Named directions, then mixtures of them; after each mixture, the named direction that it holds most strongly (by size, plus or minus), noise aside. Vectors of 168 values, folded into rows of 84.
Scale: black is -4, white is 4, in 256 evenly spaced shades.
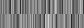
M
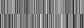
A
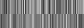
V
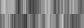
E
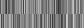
A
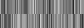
A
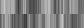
E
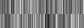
M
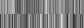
A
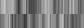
E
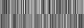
V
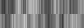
E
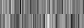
M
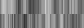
E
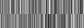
M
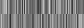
V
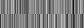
A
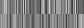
V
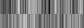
E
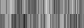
E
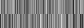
A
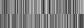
V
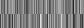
A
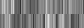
E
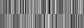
M
